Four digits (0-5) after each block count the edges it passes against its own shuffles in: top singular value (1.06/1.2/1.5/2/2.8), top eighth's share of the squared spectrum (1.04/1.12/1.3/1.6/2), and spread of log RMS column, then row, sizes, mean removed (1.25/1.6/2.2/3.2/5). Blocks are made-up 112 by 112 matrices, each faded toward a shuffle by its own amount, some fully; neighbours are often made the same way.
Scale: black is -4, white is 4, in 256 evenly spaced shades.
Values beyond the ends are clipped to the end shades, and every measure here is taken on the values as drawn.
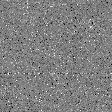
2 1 0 1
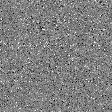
2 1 0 1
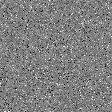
0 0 0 0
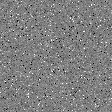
0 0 0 0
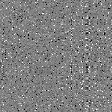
4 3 2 1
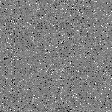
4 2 1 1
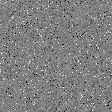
0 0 0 0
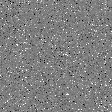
2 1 0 0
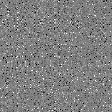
4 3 2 1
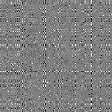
5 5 3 3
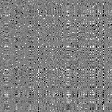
5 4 3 3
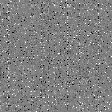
4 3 2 1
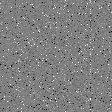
2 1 0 0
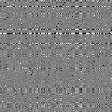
5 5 2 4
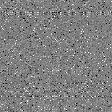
4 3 1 2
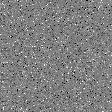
2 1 0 0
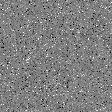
2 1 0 0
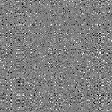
5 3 3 3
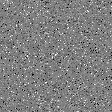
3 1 0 0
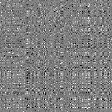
5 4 3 3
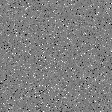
0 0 0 0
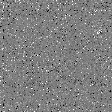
3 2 1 1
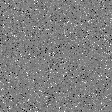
0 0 0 0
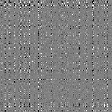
5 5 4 3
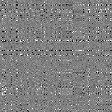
5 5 3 4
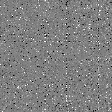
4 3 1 1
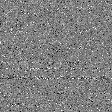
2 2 0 2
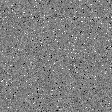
1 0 0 0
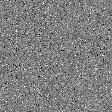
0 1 1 1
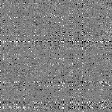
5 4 3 3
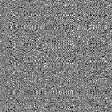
5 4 3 3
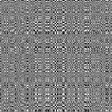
5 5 4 4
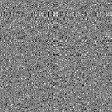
5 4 2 3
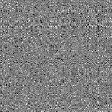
5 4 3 3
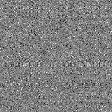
4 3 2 2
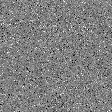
2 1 0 0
